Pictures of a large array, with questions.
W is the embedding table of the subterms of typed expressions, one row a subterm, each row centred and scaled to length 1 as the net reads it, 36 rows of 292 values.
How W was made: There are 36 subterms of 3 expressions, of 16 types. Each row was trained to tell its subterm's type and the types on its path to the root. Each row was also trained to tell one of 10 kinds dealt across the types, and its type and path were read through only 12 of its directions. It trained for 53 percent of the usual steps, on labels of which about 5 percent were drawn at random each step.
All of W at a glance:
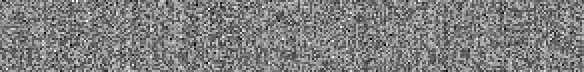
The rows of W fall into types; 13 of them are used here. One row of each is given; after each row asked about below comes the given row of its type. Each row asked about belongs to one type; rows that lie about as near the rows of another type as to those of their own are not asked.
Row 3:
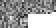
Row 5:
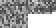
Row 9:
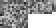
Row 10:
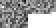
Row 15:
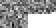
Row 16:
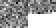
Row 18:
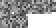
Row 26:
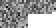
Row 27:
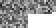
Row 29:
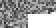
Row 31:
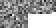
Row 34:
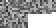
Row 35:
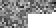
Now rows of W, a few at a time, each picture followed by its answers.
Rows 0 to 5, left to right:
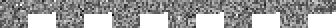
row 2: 9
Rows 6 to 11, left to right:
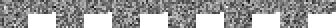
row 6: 9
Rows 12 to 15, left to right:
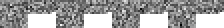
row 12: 15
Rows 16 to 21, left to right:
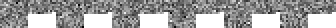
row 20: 34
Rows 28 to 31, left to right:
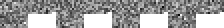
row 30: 3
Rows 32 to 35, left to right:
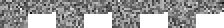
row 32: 26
